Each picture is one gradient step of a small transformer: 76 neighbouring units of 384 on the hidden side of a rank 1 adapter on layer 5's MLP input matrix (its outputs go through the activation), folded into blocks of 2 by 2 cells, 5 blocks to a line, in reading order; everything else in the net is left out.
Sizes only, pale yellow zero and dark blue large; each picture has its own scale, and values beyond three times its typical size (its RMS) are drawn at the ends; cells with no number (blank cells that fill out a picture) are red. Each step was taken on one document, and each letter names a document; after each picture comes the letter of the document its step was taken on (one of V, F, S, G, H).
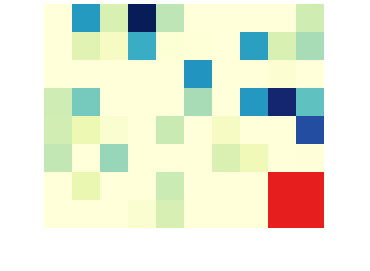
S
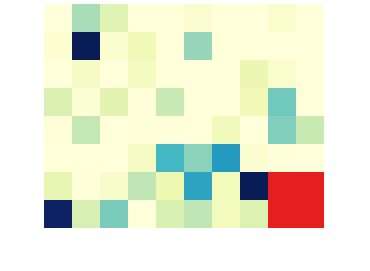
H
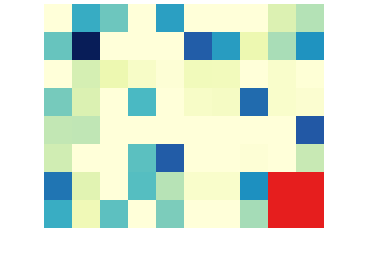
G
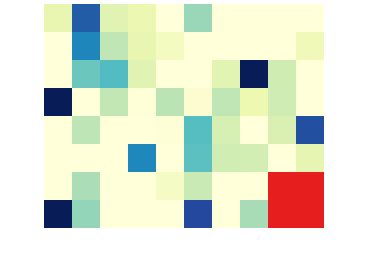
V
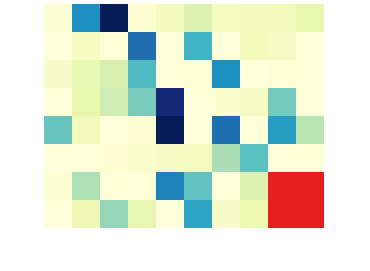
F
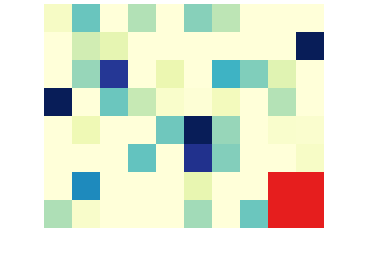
V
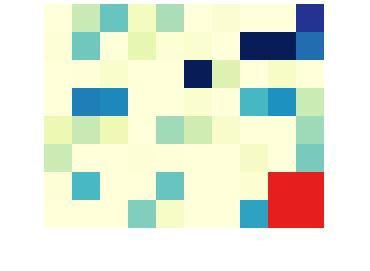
S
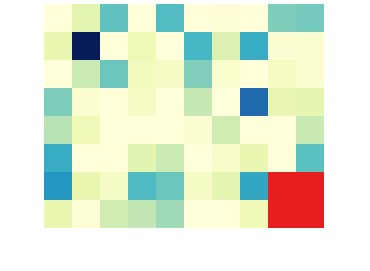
G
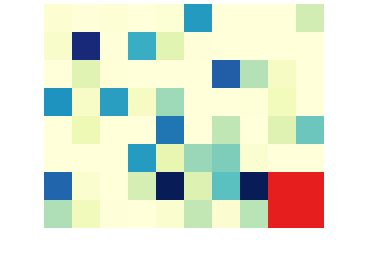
H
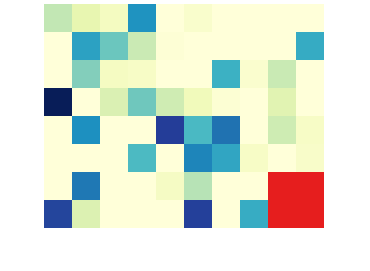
V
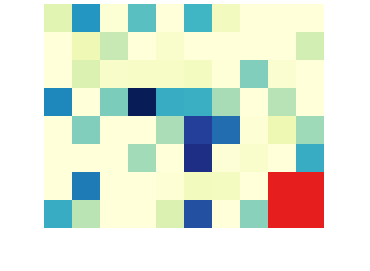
V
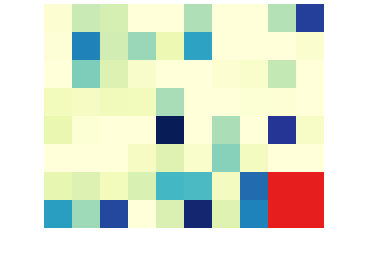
H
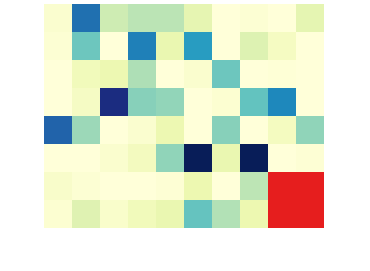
F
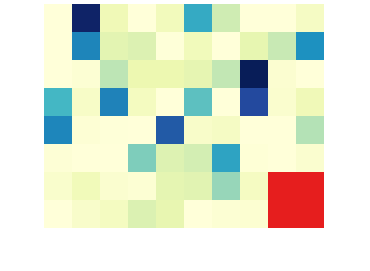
S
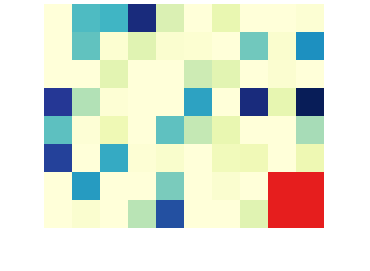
S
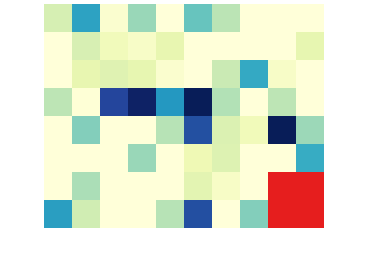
V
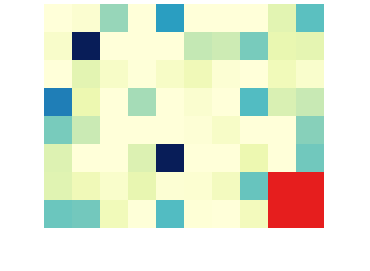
G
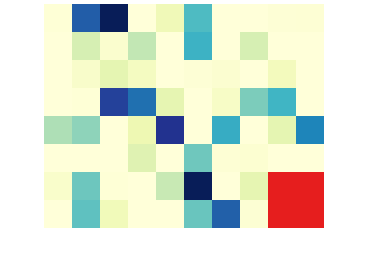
F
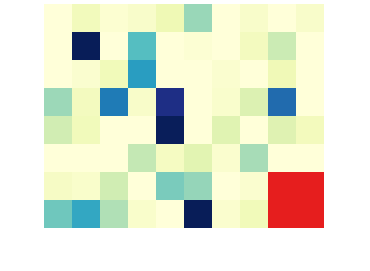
F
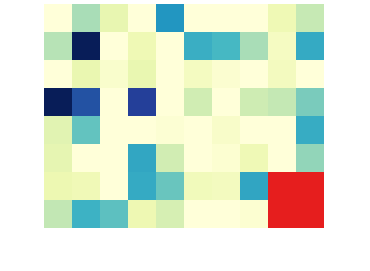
G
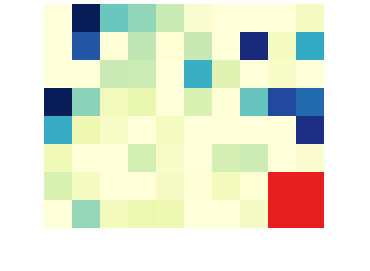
S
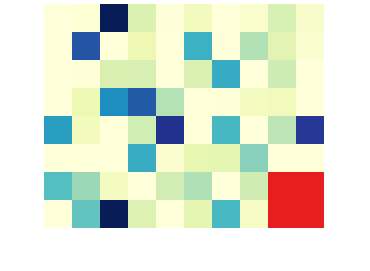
F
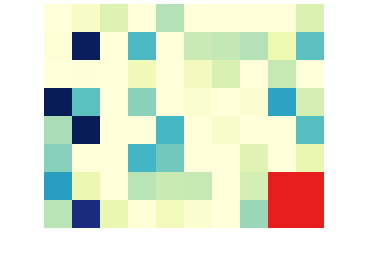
G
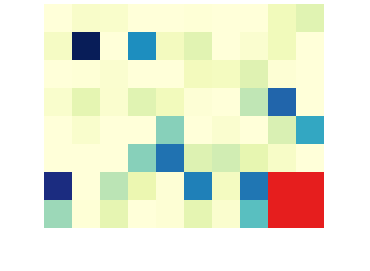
H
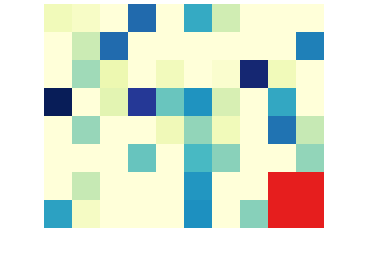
V
